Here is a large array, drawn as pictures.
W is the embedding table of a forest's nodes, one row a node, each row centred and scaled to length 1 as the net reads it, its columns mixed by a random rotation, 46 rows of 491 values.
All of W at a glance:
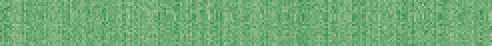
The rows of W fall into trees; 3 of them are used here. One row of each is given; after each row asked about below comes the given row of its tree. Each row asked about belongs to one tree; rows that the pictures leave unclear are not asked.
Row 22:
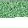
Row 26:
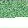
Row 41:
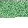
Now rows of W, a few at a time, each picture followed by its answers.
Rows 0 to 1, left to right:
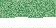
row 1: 26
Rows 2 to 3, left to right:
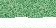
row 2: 22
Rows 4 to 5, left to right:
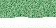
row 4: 41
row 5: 41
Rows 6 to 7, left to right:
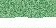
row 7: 26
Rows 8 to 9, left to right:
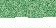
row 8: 26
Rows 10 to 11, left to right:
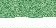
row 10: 22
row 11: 22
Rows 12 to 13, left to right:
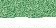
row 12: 22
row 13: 41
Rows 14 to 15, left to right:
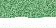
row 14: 41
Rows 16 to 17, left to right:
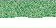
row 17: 41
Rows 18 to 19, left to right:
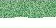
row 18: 41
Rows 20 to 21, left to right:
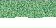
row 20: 26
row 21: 41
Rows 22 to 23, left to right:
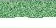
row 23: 22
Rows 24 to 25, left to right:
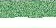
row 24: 41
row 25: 41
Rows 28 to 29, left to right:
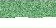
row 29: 41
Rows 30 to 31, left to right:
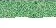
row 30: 26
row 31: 22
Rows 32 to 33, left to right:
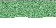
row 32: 22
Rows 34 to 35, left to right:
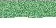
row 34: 41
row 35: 41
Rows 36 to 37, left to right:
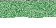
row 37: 26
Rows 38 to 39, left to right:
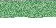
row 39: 22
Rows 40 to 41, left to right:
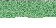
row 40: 26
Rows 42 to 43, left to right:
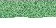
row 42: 41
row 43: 22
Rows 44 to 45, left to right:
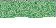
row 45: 22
